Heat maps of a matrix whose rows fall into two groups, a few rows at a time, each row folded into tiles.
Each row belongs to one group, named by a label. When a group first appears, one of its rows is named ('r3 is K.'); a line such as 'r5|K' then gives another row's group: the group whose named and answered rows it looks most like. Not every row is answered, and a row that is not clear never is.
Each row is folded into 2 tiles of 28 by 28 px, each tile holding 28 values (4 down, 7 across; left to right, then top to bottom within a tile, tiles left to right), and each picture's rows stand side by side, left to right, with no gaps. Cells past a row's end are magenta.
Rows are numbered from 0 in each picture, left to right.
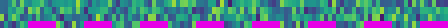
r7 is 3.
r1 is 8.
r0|3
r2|3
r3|8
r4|3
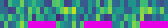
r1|8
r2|3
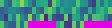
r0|8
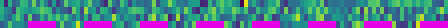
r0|3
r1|3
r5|3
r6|3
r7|8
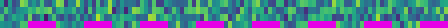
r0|3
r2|3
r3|3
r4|3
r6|8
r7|8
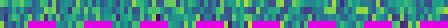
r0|8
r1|3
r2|3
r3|8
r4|8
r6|3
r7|8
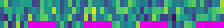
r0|8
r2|8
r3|8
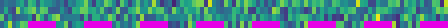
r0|3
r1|3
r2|3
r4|8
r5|8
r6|8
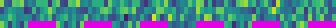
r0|8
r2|8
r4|8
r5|3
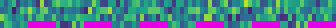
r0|3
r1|8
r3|3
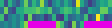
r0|3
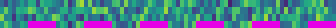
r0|3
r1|3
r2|8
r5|3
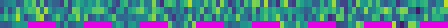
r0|3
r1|3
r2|3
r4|3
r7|8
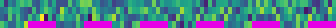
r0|8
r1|3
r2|3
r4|3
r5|8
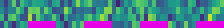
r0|3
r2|3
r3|8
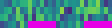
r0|3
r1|3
